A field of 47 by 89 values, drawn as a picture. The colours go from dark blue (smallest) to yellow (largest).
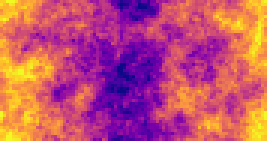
On average the colour sits 50% of the way up the scale. There are no regular stripes. No overall slope runs across the table.
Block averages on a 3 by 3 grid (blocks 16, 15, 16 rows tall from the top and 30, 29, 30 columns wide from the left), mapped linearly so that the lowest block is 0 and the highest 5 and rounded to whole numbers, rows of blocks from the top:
415
504
505
